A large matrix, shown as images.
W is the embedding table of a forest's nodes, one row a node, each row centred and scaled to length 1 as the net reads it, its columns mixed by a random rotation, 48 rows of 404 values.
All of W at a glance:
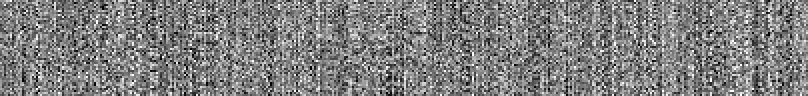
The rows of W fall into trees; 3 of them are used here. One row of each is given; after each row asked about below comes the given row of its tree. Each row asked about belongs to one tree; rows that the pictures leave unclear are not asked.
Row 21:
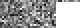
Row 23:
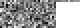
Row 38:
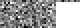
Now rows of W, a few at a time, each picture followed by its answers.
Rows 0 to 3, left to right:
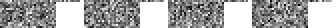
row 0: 23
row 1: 21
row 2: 23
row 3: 21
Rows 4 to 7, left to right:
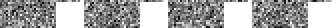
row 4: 23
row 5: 38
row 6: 23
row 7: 38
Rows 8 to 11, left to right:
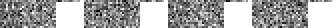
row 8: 21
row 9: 23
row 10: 21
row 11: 21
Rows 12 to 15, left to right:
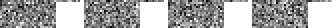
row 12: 23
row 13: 38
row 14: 23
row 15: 21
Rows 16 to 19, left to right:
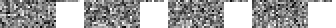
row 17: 23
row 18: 23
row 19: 23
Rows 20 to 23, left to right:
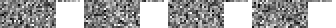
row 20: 21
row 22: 21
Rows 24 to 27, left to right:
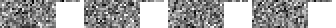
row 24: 38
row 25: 21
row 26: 38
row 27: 38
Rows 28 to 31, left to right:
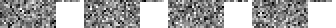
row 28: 21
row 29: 21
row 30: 23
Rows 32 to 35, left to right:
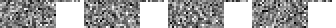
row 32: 38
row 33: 21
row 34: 21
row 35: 23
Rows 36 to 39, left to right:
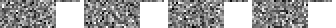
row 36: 38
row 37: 21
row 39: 38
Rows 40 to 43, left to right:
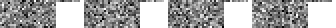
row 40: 38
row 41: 21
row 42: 21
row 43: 38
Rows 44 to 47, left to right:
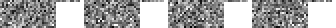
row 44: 23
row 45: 21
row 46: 38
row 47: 38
